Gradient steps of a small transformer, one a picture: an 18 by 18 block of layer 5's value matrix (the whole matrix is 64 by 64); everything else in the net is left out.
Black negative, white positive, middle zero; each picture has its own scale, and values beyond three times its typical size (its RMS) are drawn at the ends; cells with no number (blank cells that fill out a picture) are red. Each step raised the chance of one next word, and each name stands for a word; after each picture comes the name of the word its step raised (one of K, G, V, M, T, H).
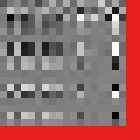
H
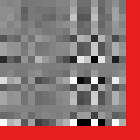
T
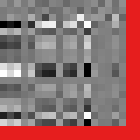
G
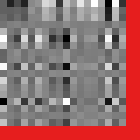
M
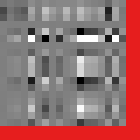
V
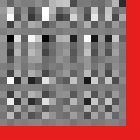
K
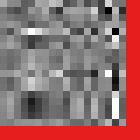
V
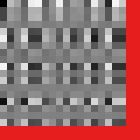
M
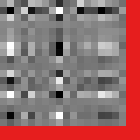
H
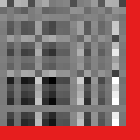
T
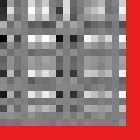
V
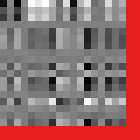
M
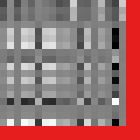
M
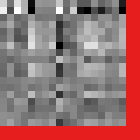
H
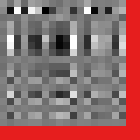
H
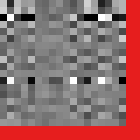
K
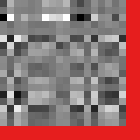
K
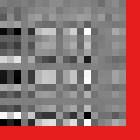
T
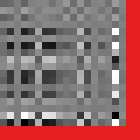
T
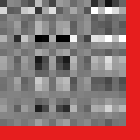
V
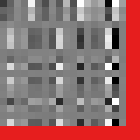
M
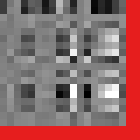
H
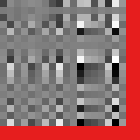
G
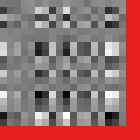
H
